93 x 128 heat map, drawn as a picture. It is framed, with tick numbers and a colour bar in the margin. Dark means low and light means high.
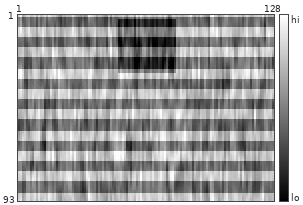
The top middle is the ninth with the lowest average. An odd patch, lower than its surroundings, sits in the top middle. On average the colour sits 60% of the way up the scale. Horizontal stripes repeat 9 times down the table.
